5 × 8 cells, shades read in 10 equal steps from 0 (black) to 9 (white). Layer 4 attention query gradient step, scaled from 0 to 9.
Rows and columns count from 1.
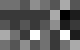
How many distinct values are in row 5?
5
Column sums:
19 15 15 21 17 18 20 13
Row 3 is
3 2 3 2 3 5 1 2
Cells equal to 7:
0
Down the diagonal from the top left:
4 2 3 9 4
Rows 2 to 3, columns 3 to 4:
2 2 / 3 2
